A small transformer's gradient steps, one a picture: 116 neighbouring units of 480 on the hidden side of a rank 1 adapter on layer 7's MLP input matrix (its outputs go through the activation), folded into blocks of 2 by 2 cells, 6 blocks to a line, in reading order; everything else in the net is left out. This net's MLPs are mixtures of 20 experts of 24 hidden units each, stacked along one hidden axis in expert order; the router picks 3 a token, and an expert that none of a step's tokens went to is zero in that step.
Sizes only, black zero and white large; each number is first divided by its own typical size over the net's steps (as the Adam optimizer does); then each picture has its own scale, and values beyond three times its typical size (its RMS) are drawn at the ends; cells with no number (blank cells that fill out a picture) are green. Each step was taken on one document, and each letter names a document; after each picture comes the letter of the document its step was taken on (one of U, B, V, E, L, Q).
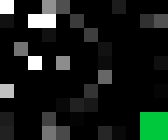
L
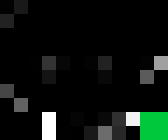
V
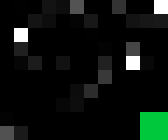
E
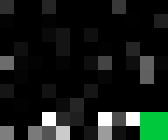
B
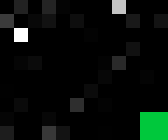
E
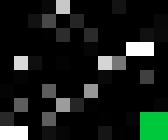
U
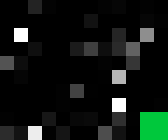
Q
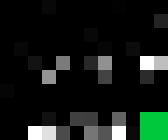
V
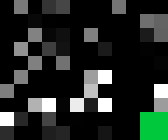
L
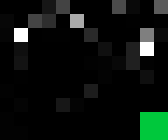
E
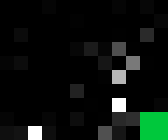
Q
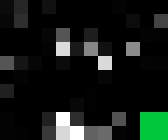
B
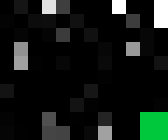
U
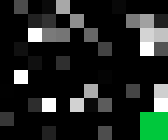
L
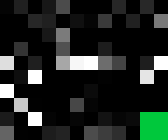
B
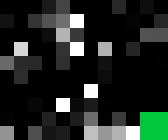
V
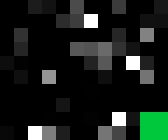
Q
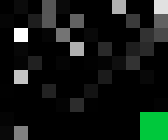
E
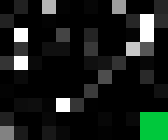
E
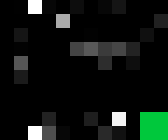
Q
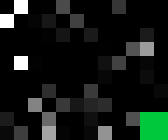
U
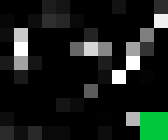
E
